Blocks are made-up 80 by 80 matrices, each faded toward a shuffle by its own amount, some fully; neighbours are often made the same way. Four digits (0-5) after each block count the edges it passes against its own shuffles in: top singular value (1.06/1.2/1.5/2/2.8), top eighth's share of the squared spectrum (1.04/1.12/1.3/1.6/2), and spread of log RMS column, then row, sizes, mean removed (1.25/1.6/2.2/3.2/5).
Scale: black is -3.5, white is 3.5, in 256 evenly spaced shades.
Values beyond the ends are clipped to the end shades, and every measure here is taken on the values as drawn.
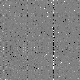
4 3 1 0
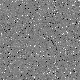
1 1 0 0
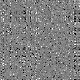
4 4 2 1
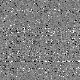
2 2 1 2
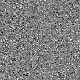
3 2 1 0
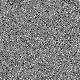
0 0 0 0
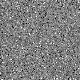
2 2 0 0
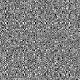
4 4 3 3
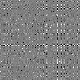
5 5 3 3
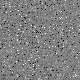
2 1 0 0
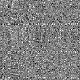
4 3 2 2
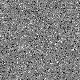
2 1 0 0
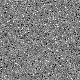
2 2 0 0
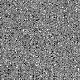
3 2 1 1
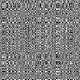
5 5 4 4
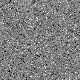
0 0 0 0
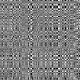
5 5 4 4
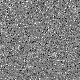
0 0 0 0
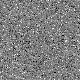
1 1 0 0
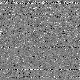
2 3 0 3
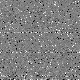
2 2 0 2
